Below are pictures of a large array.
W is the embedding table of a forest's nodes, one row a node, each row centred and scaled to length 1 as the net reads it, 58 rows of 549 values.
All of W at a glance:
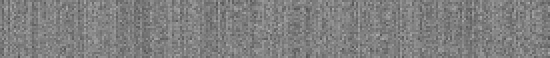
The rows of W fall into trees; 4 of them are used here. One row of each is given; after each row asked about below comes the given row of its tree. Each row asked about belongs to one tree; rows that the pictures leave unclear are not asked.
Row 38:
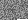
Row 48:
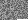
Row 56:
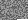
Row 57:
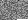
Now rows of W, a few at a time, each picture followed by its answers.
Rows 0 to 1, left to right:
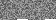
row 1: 48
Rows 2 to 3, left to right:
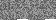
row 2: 56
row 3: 56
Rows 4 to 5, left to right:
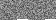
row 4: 38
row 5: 56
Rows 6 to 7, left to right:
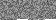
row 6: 38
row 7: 48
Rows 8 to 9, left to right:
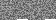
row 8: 48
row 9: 48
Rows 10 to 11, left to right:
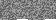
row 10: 56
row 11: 48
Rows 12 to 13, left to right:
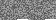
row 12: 56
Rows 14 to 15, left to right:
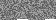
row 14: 38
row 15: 56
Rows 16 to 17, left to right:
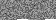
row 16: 56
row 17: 56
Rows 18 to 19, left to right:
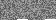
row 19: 48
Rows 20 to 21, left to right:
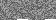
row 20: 57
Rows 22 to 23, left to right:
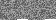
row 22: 56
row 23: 48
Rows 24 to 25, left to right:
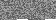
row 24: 48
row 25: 57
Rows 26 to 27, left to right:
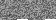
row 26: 56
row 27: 48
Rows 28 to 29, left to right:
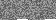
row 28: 56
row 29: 48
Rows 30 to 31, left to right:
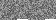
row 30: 38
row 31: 56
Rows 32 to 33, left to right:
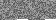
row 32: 48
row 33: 57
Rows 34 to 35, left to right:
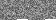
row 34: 56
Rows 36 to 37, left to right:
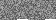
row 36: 38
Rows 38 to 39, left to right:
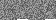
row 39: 38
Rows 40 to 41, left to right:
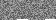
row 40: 48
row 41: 56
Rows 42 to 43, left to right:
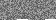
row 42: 48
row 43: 56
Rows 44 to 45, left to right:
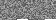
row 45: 57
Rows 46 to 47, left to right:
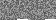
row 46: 38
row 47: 56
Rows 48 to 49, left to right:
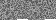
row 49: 48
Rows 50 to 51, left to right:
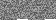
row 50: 38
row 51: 48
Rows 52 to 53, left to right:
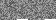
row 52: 57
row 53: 48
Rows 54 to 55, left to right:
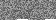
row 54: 48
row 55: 56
